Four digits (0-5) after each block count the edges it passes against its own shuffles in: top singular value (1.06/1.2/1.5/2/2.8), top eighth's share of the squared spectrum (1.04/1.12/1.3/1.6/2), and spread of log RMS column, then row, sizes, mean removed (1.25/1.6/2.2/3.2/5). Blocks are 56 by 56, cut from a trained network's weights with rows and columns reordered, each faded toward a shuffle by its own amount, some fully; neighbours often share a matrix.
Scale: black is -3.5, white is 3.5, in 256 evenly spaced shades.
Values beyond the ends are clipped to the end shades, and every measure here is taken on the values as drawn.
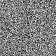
0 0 0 0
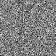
2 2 0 1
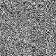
3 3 1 0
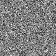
1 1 0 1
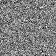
0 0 0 0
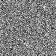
1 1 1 0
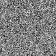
0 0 0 0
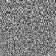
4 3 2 1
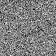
0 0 0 0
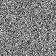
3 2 0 0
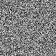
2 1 0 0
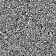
0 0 0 0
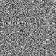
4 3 0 2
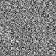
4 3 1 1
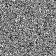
0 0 0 0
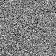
1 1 0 0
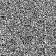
3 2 1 0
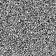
0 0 0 0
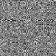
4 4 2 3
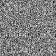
3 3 0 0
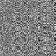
4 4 3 2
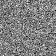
1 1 0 0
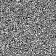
1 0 0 0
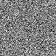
2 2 0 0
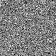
1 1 0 0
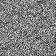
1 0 0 0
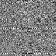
3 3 0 2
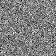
2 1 0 0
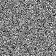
1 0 0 0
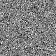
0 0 0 0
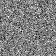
1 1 0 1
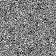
1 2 0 0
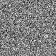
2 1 0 0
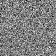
2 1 0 0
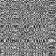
4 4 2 3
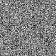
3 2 0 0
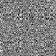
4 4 2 2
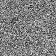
1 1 0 0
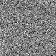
2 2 0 0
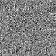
3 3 1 1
